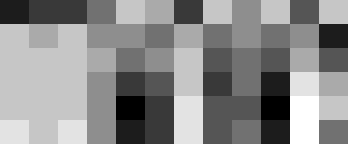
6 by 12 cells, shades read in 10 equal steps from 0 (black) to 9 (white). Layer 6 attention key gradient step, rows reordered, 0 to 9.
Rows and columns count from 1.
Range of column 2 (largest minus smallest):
5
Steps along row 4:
same same down down up up down up down up down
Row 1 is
1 2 2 4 7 6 2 7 5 7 3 7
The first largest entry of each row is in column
5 1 1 11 11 11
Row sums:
53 59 62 59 58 60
